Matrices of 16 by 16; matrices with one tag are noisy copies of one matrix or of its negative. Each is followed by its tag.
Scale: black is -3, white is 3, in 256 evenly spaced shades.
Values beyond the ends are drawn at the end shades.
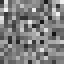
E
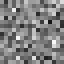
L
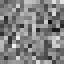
L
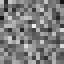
E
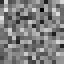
E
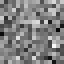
L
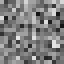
L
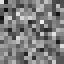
E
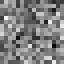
L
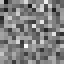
E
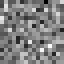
E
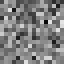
L
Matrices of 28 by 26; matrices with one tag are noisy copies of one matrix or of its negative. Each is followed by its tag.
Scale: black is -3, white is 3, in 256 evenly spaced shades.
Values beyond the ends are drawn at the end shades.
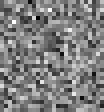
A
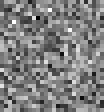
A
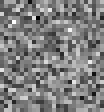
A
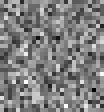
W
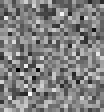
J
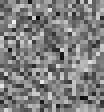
A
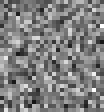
W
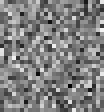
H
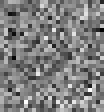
H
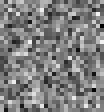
W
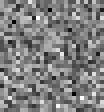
A
